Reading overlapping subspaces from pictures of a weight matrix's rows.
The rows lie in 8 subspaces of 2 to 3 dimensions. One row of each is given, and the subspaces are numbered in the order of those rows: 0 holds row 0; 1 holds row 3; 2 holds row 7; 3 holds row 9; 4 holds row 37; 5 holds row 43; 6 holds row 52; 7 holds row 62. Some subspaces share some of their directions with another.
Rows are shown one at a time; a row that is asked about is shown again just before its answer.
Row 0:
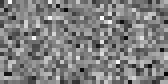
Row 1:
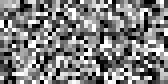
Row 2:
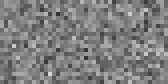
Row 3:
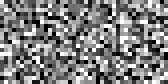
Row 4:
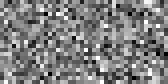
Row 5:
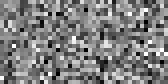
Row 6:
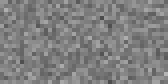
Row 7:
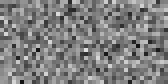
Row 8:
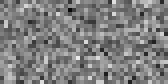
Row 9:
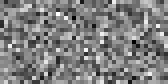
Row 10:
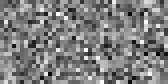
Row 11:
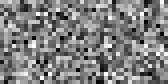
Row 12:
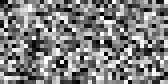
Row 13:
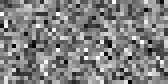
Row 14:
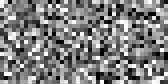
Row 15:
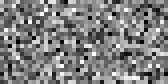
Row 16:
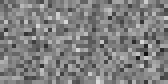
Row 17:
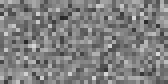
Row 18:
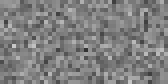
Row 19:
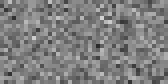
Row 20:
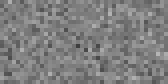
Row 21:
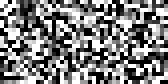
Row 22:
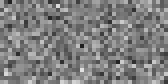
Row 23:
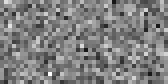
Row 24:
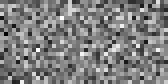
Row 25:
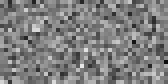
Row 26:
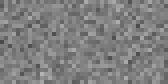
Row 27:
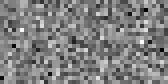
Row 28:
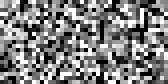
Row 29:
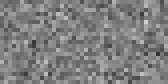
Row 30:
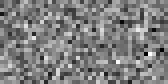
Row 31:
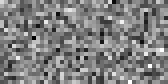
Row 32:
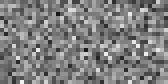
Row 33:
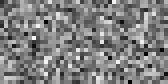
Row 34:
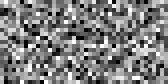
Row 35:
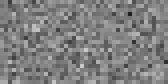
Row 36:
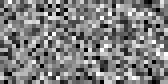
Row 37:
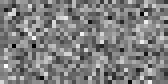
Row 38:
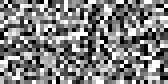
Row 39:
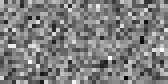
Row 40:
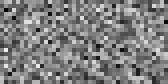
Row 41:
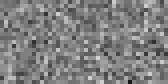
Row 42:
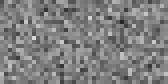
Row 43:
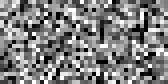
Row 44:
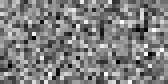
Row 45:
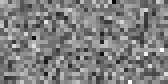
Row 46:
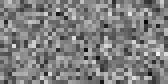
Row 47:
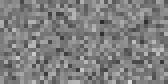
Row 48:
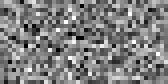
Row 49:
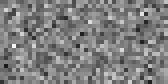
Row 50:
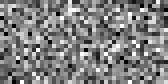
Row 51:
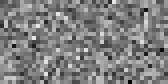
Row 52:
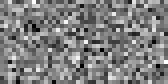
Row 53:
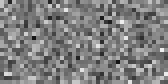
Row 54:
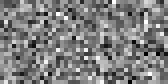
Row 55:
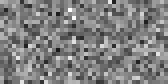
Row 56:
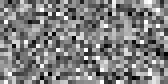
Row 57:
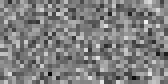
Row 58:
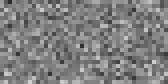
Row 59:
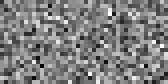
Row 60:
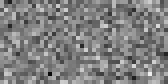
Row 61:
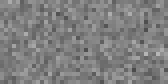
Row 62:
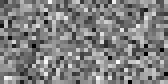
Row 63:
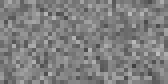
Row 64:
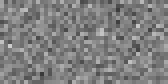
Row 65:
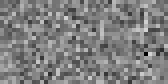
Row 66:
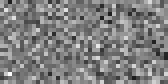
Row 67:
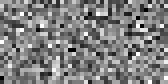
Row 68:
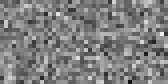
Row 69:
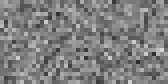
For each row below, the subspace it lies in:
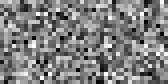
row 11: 2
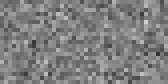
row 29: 2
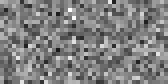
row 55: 6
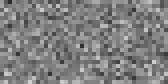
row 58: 0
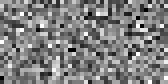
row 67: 3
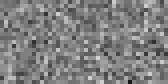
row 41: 6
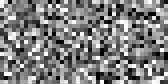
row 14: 4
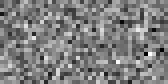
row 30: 5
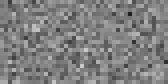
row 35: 6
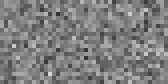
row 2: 3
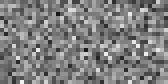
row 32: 2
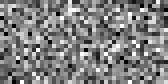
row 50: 2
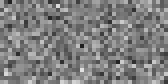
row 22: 0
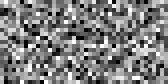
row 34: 6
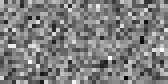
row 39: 3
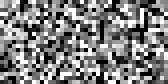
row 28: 5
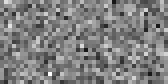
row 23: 0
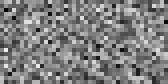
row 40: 4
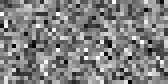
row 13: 5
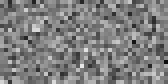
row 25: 6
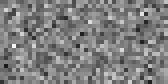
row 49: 4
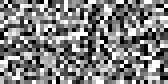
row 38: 1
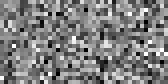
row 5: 3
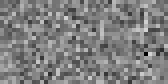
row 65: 5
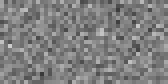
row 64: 3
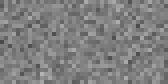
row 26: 3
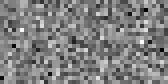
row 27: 3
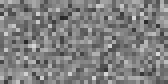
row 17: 2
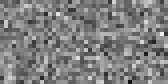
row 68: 6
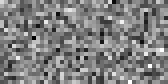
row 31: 7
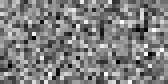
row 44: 5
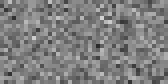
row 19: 4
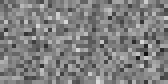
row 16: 1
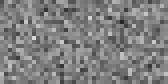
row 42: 7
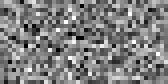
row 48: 6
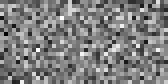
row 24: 2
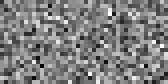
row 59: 1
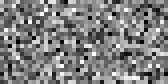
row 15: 7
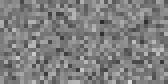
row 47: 0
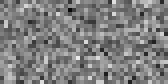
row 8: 6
